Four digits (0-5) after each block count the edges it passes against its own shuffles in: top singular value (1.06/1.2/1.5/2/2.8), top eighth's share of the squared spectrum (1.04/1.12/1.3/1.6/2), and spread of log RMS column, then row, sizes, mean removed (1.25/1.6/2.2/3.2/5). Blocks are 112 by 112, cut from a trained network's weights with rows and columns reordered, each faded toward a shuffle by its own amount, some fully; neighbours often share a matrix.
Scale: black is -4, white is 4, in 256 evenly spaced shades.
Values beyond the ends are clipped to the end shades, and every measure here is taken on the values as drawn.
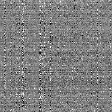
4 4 4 1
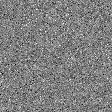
0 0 0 0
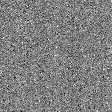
0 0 0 0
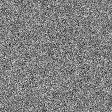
0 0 0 0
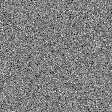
0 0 0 0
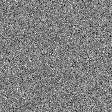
1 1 0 0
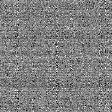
3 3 3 1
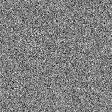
2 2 0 0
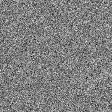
2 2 0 0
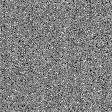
0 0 0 0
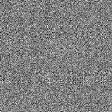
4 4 2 2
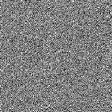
3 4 2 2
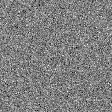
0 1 0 0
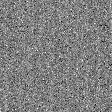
1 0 0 0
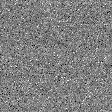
1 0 0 0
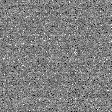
2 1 1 0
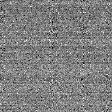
3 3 3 0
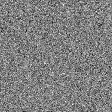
1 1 0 0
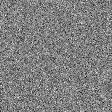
1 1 0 0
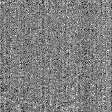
3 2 0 2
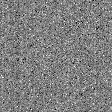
1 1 0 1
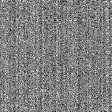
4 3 1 2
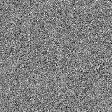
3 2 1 0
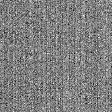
4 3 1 2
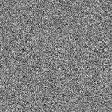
3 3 1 1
